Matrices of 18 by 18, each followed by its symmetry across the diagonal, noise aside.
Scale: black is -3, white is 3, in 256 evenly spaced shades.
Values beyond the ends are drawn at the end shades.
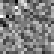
antisymmetric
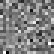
neither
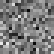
neither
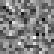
antisymmetric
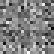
antisymmetric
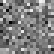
neither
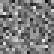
neither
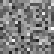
neither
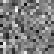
neither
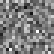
neither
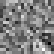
antisymmetric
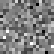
antisymmetric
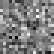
antisymmetric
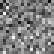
neither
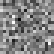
neither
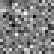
antisymmetric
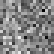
neither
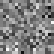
antisymmetric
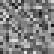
antisymmetric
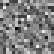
antisymmetric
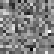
antisymmetric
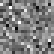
neither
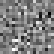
antisymmetric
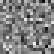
neither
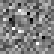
antisymmetric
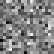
neither
